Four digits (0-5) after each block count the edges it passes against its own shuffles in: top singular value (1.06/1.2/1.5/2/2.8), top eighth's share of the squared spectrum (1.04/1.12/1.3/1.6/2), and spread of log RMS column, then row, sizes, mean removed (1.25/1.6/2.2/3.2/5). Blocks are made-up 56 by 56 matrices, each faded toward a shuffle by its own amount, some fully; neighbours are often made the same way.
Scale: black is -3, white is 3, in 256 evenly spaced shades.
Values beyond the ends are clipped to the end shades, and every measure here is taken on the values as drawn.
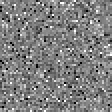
1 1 0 0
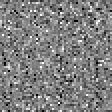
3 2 1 0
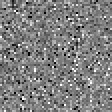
1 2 1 0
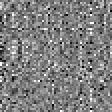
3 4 2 2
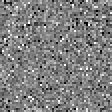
2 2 0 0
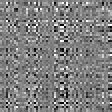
4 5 4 4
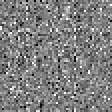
3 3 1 0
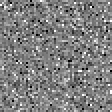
2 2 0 0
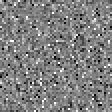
0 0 0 0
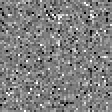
1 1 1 0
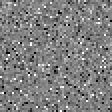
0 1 0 0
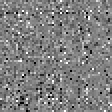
2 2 2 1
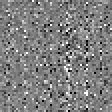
3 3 3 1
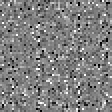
2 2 2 1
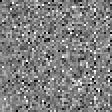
3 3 2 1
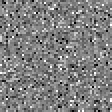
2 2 1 0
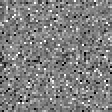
0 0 0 0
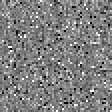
1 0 0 0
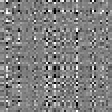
5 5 4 3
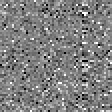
3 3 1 1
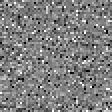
2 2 0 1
